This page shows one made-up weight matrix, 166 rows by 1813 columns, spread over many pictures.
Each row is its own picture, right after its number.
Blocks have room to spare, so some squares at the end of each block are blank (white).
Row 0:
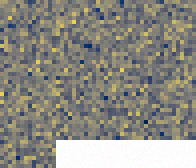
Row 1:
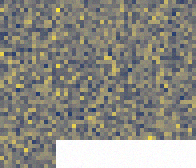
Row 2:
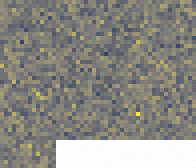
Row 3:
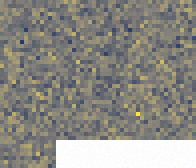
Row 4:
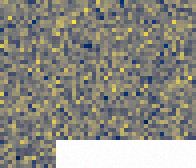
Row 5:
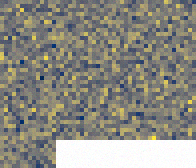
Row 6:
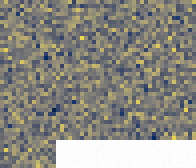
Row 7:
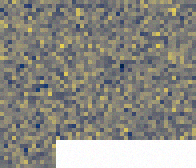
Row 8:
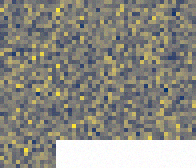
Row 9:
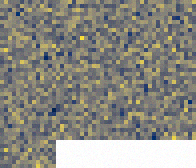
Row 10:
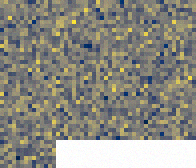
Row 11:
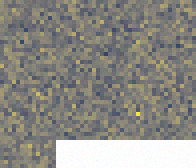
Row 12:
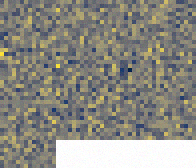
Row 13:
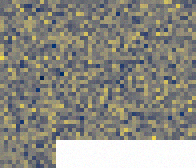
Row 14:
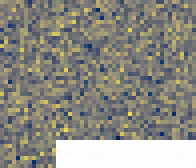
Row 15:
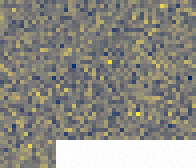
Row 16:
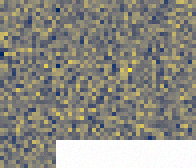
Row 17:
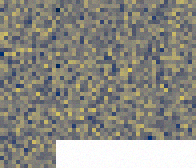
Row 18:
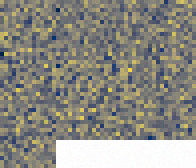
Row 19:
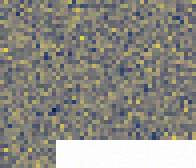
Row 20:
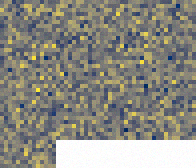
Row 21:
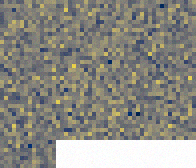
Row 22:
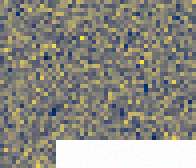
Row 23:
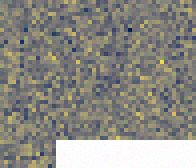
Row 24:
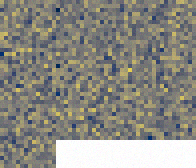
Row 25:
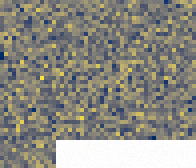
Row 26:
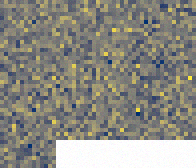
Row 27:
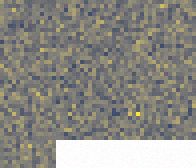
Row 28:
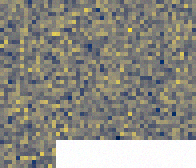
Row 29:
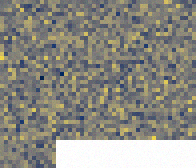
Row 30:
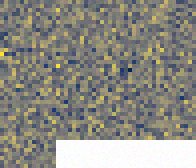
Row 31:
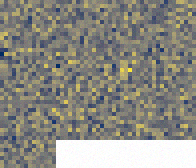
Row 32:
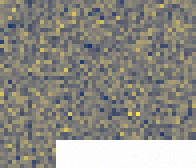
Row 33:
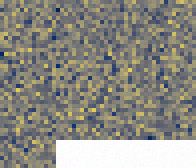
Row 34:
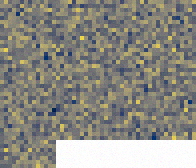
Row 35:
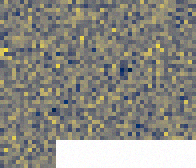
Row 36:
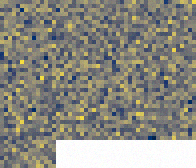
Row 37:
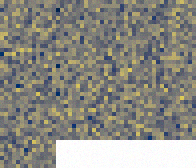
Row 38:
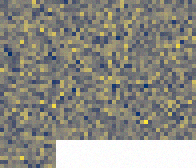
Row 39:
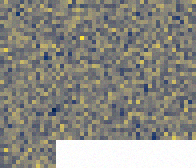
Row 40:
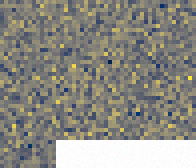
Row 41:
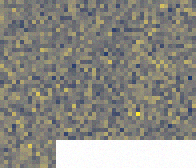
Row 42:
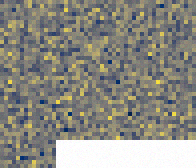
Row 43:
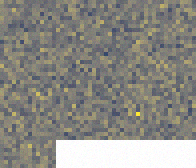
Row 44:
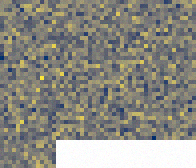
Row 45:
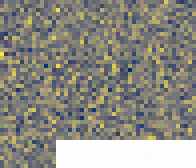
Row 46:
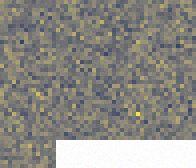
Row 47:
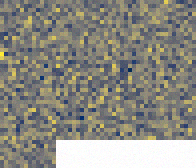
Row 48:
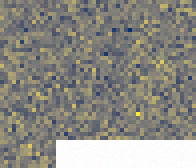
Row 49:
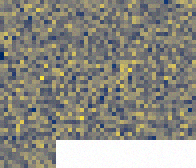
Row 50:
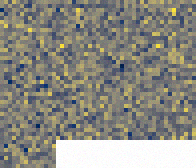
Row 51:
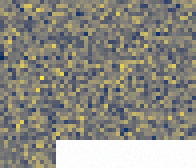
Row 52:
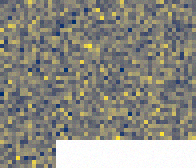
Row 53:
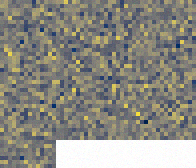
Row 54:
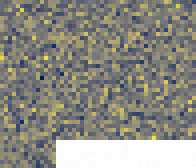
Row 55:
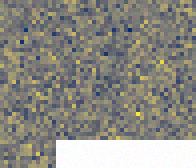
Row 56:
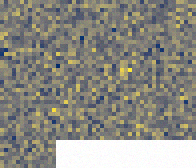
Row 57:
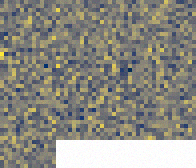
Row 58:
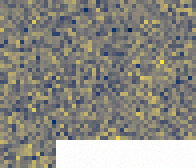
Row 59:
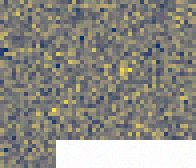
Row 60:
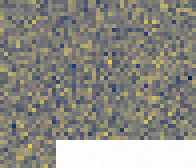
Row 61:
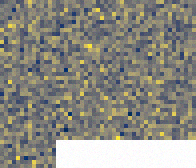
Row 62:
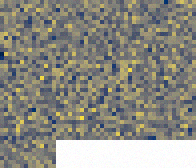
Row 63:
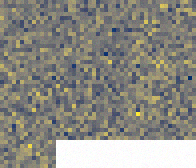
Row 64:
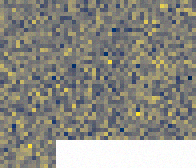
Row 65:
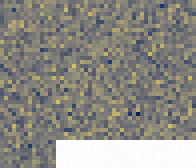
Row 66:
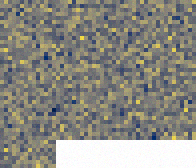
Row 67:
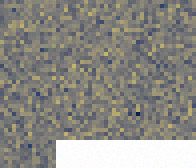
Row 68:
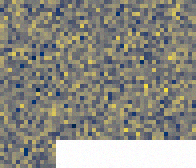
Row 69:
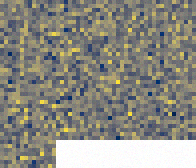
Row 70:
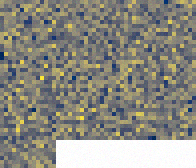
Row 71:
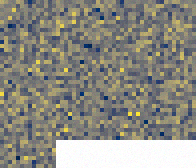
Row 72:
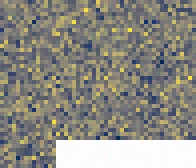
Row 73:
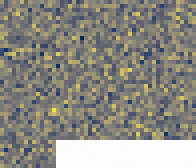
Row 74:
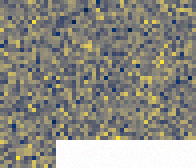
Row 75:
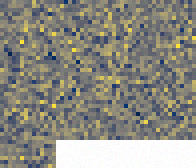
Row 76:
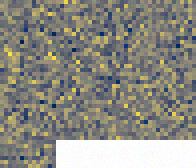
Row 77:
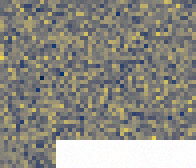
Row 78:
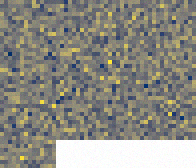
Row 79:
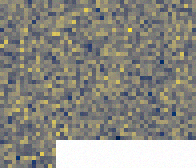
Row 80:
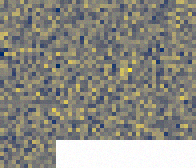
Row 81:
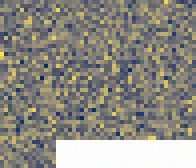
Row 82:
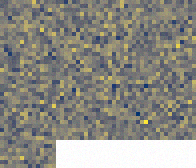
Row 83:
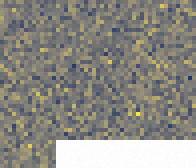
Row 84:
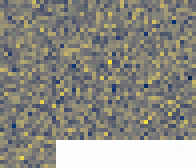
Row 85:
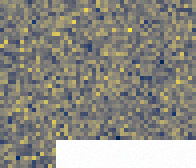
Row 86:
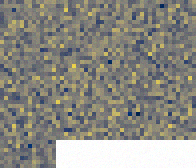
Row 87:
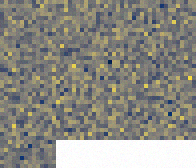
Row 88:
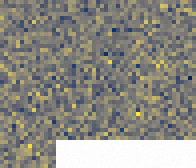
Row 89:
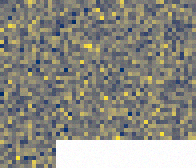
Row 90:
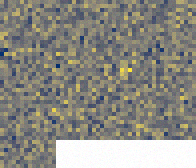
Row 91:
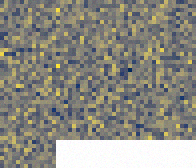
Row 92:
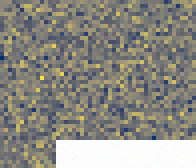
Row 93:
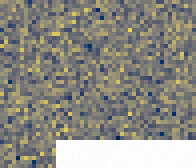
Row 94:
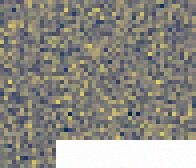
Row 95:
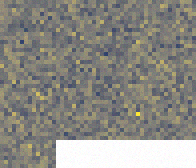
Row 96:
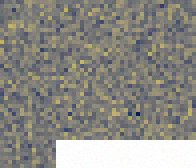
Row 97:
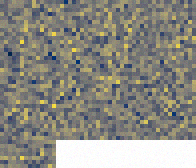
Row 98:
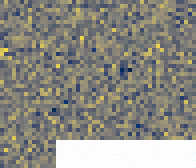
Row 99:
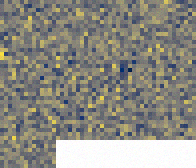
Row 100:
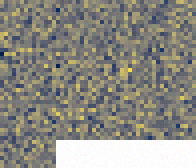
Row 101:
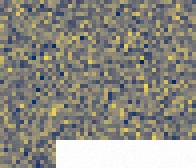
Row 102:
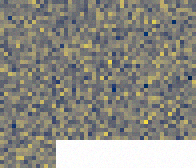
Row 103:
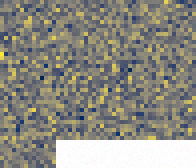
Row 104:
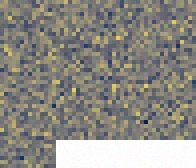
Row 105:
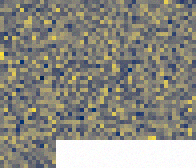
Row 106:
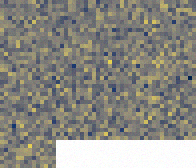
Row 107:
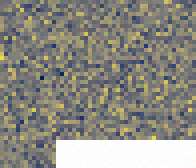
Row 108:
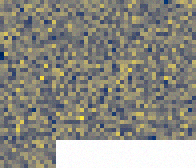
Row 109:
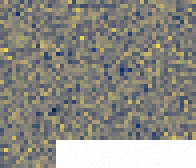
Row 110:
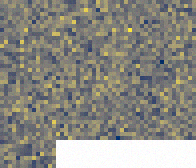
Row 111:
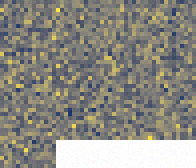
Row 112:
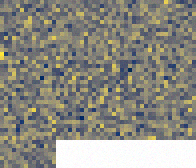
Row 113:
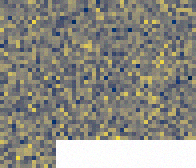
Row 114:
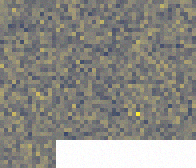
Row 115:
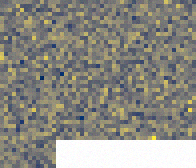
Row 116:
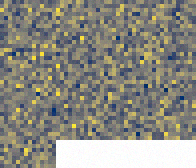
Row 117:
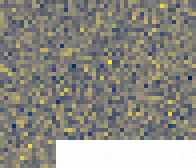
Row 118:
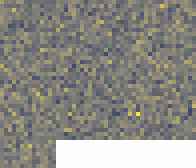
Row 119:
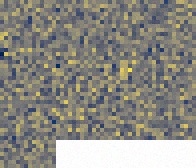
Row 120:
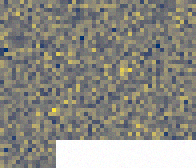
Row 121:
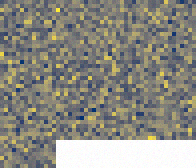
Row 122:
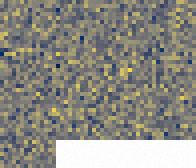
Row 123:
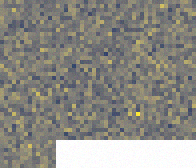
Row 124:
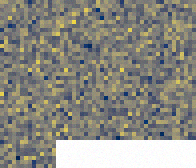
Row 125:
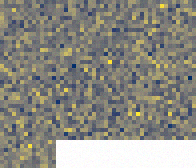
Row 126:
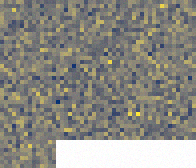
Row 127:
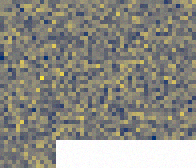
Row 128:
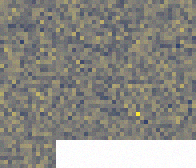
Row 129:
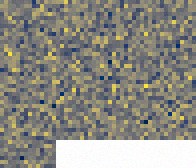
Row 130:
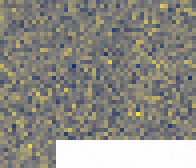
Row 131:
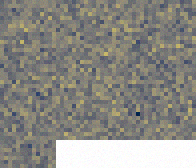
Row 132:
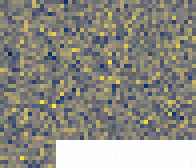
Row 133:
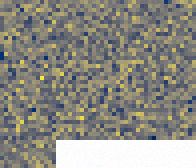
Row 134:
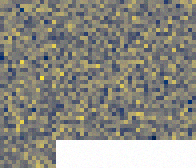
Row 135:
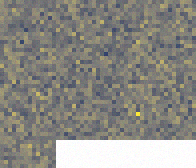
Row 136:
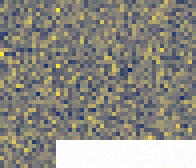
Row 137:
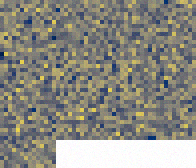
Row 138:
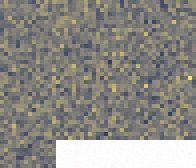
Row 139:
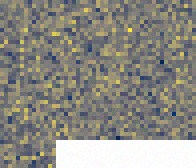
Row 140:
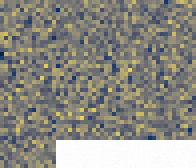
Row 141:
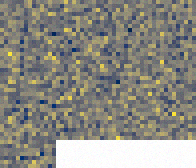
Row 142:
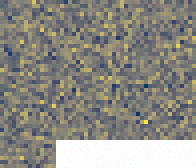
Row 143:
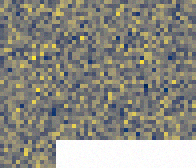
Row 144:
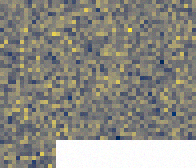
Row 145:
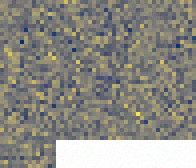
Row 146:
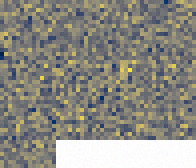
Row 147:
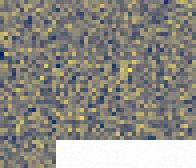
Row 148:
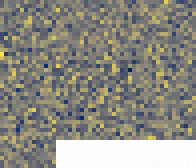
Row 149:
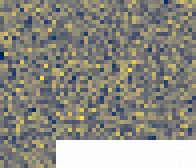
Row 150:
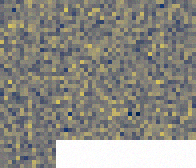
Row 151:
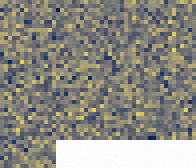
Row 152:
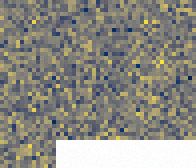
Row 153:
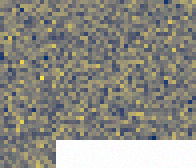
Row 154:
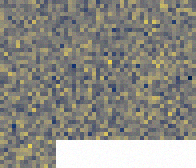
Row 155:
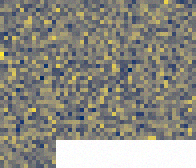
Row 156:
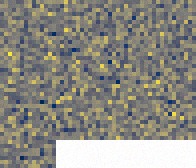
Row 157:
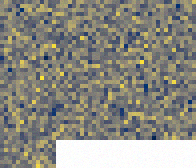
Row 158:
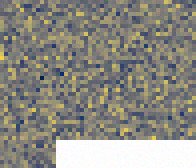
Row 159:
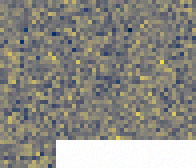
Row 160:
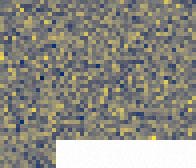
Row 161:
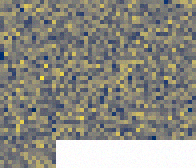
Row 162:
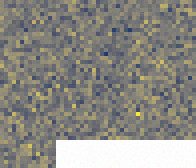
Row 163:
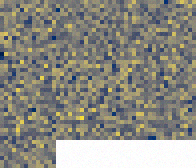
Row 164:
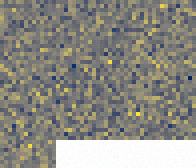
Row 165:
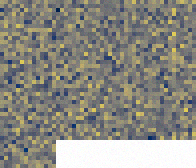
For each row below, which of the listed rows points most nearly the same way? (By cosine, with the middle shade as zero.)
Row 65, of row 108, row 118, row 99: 99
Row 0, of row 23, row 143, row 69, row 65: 69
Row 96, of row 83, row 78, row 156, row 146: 156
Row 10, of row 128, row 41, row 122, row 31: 128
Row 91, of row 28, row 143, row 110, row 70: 143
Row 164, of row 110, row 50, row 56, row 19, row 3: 3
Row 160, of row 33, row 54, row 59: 54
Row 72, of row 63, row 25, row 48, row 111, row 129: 129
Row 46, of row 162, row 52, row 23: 162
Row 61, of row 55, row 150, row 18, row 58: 150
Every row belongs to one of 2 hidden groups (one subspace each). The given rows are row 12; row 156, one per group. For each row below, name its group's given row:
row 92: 12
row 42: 156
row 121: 12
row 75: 156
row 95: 156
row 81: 12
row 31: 12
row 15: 156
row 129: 156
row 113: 156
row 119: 12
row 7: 12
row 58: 156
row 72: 156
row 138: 156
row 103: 12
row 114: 156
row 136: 12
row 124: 156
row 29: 12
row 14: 156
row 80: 12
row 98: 12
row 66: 12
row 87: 156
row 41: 156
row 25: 12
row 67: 156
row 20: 12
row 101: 12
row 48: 156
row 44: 12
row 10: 156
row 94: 156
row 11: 156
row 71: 156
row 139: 156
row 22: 12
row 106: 156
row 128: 156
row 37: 12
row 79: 156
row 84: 156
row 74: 156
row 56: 12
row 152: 156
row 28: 156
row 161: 12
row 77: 12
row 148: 12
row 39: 12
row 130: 156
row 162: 156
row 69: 156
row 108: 12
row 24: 12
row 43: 156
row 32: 156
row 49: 12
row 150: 156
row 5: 12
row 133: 12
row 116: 12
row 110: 156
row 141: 156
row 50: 12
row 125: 156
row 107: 12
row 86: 156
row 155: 12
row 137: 12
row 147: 12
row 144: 156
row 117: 156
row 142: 156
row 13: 12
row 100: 12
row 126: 156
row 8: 12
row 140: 12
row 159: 156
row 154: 156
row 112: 12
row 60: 156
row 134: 12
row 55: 156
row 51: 12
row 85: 156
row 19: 12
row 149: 12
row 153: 12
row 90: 12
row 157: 12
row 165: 12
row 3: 156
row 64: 156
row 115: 12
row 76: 156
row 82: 156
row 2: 156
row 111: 12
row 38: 156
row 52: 156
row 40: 156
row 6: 12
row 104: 156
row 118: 156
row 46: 156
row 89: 156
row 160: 12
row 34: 12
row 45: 12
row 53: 156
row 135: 156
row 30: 12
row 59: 12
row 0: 156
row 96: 156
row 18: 12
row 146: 12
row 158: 12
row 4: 156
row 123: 156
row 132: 156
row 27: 156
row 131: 156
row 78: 156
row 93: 156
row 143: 12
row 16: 12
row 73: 12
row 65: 156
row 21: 156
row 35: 12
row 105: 12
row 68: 12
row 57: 12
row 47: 12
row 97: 156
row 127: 12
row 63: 156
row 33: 12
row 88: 156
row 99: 12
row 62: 12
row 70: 12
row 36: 12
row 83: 156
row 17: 12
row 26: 156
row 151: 12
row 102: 156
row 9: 12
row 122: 12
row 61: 156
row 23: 156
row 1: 12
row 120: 12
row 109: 12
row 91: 12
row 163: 12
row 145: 156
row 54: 12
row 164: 156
